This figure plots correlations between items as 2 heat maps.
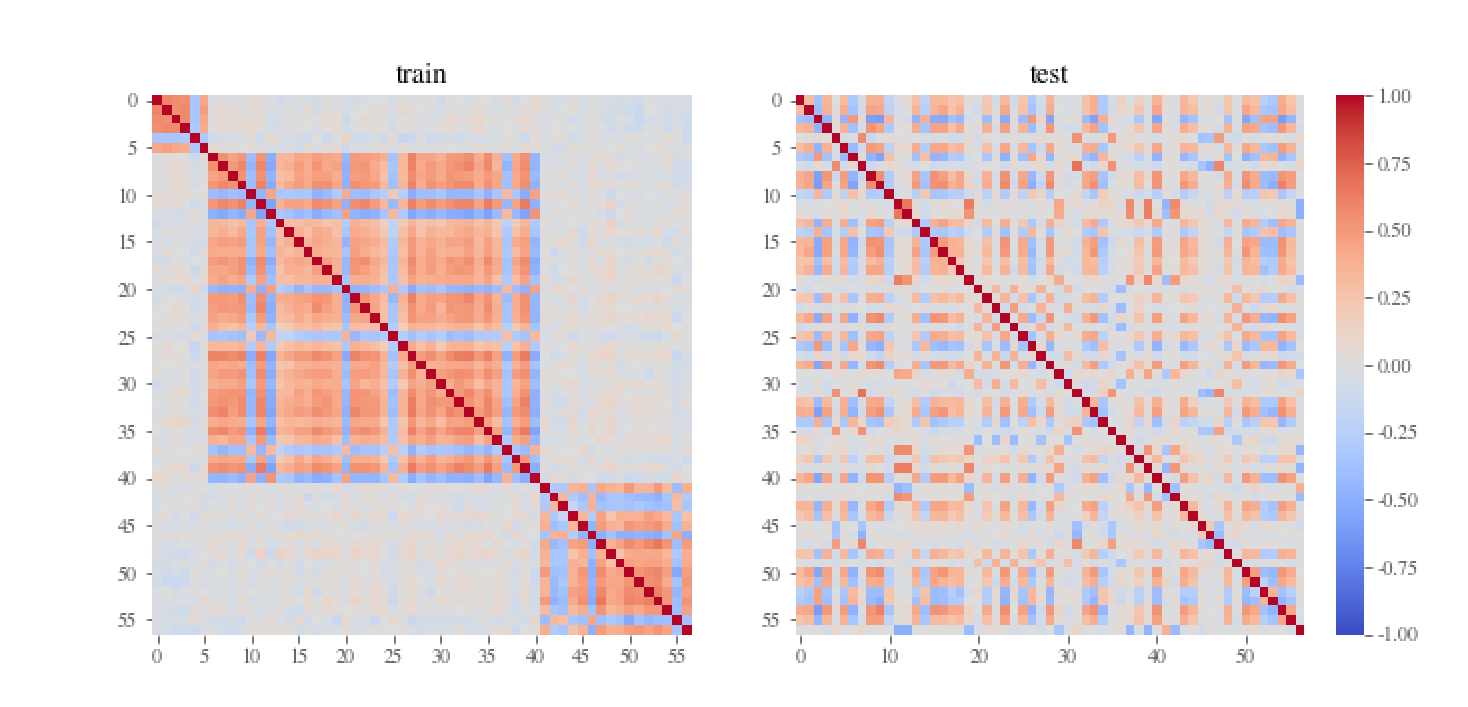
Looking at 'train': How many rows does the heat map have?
57
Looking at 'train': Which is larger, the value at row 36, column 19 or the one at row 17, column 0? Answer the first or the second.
the first
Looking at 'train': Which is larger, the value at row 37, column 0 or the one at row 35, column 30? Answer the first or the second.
the second
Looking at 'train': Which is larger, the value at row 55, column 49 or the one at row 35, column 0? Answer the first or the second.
the second
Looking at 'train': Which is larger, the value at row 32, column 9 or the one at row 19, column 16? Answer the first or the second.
the first
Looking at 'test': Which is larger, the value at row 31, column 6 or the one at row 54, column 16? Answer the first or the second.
the second
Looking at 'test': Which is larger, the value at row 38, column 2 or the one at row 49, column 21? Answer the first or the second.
the second
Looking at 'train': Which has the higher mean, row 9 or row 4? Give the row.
9
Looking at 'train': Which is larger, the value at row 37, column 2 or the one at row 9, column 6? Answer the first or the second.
the second
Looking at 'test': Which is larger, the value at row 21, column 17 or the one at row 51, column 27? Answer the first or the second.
the first
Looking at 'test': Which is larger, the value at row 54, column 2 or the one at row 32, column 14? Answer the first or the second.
the second
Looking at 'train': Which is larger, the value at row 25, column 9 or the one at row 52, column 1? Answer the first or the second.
the second
